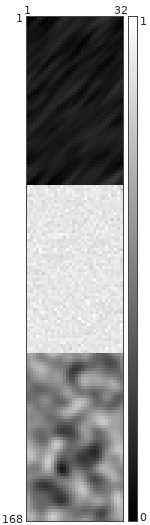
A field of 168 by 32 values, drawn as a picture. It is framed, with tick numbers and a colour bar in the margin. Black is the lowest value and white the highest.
The table splits into 3 rows of 1 panel. Panel 1,1: very low, slanting up to the right, faint in contrast. Panel 2,1: very high, fine-grained, faint in contrast. Panel 3,1: middling, blotchy, strong in contrast.
